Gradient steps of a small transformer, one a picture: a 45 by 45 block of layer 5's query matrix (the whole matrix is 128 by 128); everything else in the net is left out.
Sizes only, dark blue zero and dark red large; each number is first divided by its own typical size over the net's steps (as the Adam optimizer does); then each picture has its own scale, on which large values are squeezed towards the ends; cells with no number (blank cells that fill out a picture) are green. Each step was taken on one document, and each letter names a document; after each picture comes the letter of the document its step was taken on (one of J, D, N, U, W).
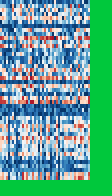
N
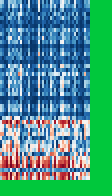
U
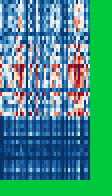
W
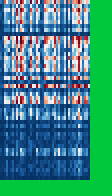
W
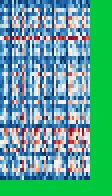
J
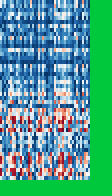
U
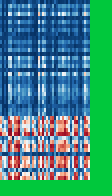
U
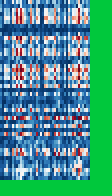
W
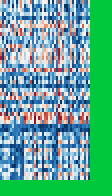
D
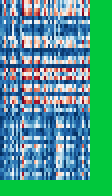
J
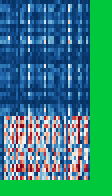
W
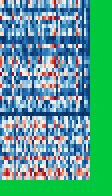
D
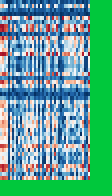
N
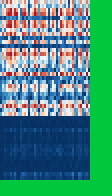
D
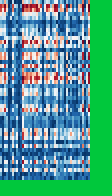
J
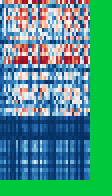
D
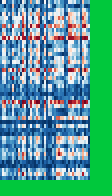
J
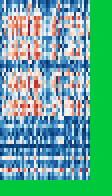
D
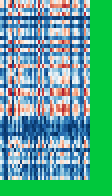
U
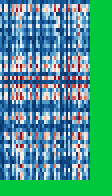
W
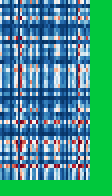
W
